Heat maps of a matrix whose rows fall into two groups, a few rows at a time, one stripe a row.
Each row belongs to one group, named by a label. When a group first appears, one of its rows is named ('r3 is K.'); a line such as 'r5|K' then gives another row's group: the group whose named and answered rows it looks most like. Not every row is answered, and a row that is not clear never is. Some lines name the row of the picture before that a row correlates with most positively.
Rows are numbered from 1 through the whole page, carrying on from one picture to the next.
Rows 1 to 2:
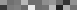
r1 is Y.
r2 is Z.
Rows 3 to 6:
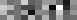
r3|Y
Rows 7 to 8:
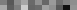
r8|Y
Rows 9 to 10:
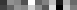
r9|Z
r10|Z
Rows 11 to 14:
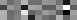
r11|Y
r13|Y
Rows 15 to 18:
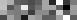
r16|Y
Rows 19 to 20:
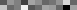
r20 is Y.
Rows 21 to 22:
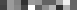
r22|Z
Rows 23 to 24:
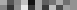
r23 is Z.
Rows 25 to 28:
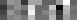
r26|Z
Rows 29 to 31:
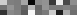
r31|Z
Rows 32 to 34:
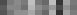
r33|Z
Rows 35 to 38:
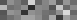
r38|Z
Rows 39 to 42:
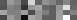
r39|Z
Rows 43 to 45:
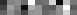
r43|Z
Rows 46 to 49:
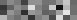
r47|Z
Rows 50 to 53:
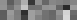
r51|Y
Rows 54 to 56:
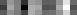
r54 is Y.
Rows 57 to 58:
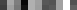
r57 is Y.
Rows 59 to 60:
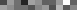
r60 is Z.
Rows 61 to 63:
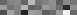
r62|Y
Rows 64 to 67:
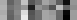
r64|Y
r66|Y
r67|Y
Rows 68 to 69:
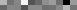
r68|Y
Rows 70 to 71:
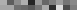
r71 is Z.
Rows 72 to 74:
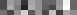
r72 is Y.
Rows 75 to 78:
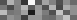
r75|Z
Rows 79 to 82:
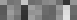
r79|Y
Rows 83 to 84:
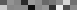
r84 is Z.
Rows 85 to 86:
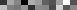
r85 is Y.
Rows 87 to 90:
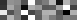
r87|Z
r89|Y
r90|Z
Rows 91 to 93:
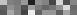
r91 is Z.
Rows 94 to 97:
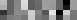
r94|Y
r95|Y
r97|Z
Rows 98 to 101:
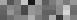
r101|Z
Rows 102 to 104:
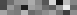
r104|Y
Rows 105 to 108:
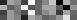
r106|Y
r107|Z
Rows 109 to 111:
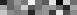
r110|Y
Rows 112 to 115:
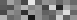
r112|Z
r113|Z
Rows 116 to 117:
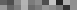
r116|Z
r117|Y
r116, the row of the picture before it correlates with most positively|113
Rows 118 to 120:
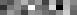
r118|Z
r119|Z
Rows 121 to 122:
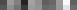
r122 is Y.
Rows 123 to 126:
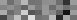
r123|Y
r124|Z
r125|Y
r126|Z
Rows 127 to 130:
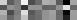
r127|Y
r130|Y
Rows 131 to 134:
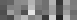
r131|Z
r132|Z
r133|Z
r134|Z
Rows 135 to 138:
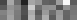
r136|Z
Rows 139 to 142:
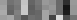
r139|Y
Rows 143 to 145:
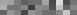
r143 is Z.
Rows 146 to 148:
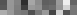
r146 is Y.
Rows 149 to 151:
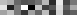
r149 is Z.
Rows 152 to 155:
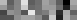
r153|Y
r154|Z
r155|Z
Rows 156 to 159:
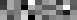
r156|Z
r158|Y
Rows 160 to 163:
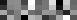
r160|Z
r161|Z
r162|Y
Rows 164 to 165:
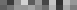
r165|Z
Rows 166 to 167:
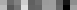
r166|Y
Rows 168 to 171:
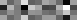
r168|Y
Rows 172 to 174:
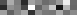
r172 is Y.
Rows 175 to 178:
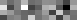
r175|Y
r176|Y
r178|Z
